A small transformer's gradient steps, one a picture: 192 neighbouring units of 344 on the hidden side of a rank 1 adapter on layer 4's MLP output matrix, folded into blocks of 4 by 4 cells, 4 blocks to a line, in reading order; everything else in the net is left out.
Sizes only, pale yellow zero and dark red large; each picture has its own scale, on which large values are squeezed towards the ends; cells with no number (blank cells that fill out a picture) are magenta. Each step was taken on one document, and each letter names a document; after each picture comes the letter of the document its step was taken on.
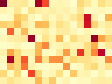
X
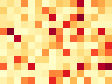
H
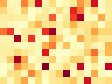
H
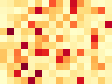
X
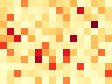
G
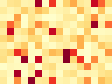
G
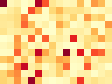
X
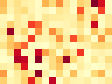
G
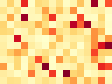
H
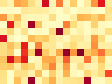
G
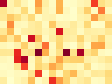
G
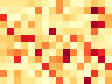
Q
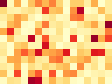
X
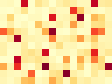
H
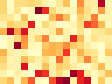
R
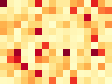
X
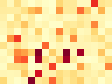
G
